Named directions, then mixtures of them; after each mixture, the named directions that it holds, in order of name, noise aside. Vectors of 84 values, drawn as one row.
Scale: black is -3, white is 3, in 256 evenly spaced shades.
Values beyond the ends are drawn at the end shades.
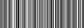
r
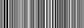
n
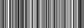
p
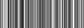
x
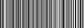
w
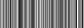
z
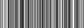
x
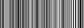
p, w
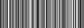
n, p, w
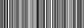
n, p, z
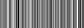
p, r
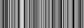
x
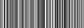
n, x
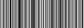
z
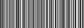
n, r, w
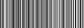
w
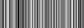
n, p, r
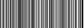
w, z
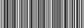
n, r, w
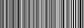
w, x
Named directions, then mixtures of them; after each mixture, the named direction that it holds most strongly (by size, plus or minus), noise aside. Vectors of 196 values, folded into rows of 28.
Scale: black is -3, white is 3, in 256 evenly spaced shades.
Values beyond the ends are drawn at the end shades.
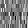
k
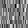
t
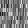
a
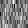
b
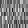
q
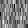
b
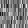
a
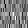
k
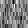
b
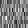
q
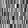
t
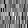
k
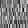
q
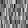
b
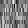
b
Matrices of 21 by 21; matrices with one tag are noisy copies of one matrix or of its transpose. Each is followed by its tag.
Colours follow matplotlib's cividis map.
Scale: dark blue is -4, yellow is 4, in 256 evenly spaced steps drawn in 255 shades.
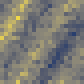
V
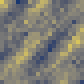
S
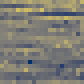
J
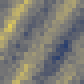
V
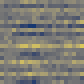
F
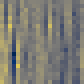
J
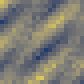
S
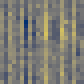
F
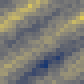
V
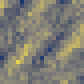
S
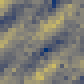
S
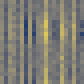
F
